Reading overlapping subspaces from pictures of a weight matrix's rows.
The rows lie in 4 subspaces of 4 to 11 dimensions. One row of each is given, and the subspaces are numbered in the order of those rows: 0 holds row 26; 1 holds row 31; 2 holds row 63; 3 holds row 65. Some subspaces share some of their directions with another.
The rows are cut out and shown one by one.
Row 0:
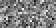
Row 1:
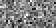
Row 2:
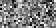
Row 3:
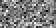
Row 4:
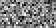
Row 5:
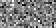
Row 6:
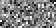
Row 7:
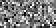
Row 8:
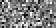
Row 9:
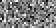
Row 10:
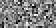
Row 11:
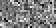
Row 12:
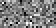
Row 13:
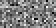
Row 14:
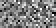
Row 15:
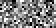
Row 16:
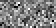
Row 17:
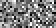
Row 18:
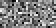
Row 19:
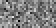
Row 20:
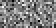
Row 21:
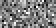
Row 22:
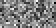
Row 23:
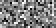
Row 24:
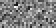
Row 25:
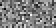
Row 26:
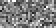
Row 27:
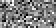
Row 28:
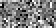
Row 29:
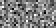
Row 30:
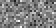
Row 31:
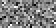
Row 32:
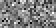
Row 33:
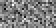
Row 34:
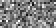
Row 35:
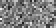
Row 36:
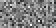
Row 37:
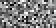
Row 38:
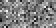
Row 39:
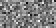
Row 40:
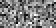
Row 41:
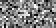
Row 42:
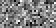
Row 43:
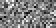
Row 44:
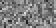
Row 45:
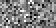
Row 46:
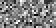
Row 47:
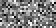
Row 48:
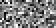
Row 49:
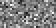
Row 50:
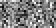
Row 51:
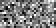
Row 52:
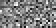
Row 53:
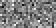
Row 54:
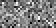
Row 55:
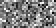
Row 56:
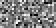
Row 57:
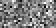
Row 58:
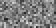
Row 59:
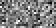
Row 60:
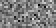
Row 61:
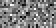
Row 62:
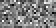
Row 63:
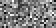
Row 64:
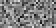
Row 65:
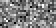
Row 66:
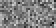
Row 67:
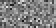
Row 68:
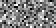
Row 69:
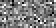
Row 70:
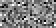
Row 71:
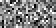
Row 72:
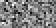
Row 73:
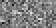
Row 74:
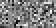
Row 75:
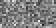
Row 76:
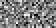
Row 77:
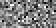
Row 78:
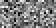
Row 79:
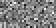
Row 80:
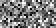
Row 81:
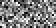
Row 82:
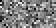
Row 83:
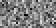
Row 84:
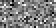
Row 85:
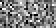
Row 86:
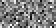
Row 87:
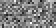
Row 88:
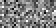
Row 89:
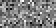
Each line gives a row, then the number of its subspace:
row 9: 0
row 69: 2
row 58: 3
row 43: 0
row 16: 1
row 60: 2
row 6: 1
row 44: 1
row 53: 3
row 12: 1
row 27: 3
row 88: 0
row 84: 2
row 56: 1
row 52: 1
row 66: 0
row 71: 3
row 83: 1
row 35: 0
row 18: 0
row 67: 2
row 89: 1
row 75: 0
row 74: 0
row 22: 0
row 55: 0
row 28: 1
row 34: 1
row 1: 3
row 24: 1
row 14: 1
